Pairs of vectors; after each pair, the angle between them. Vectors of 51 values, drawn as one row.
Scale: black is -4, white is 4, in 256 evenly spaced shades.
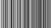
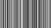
partly aligned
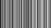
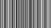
partly aligned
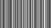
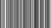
partly aligned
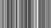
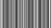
partly aligned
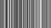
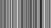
partly opposed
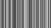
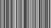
nearly opposite
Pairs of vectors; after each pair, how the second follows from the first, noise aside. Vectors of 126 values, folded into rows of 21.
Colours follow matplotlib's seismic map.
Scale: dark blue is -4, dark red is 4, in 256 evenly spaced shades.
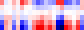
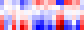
negated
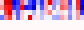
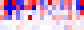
sign-scrambled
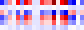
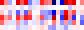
sign-scrambled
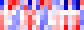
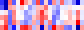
wrapped around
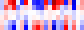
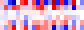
sign-scrambled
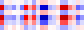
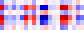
copied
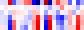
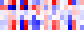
wrapped around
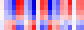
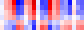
negated
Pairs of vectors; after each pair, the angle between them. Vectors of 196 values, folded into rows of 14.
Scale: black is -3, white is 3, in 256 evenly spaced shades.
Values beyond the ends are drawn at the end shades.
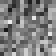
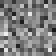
orthogonal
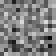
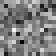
partly opposed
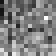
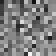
partly aligned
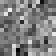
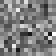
partly aligned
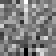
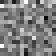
partly aligned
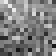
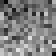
nearly opposite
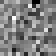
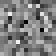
partly aligned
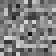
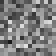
partly aligned
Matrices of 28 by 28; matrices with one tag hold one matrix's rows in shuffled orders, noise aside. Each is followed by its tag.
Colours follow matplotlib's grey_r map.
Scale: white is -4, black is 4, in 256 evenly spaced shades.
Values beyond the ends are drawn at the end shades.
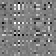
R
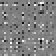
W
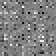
W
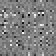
W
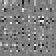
W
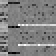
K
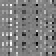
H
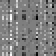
H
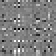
R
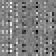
H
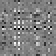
R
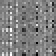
H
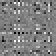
R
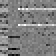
K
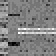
K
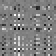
R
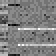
K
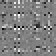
R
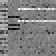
K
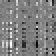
H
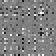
W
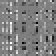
H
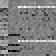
K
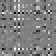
R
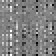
H
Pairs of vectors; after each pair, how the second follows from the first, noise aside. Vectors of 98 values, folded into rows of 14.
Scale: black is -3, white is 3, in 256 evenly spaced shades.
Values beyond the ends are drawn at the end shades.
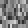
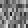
shuffled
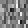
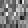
shuffled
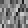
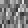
negated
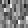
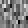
negated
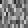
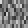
negated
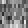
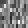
shuffled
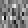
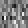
negated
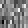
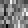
shuffled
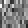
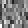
wrapped around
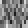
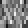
negated
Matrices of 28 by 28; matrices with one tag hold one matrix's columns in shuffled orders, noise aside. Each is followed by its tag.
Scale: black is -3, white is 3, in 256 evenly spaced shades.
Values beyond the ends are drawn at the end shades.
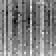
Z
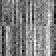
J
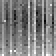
Z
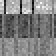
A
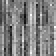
J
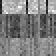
A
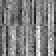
J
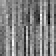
J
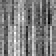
J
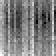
Z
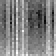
Z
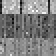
A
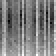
Z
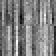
J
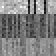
A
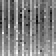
Z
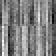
J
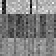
A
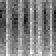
Z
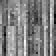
J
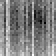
Z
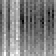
Z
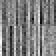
J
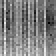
Z
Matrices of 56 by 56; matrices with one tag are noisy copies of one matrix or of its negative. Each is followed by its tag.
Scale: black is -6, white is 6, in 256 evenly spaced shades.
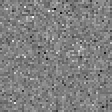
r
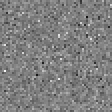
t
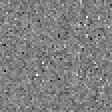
t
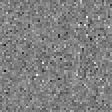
t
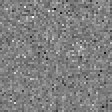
r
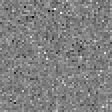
r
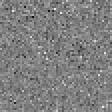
r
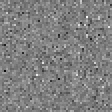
t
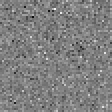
r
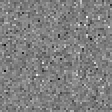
t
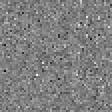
t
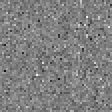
t
